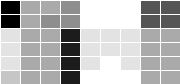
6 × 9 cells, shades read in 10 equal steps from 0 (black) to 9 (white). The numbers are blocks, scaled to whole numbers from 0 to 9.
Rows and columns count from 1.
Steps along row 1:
up same down up same same down same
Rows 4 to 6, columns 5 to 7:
8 8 8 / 8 9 8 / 9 9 9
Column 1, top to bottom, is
0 0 8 8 8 7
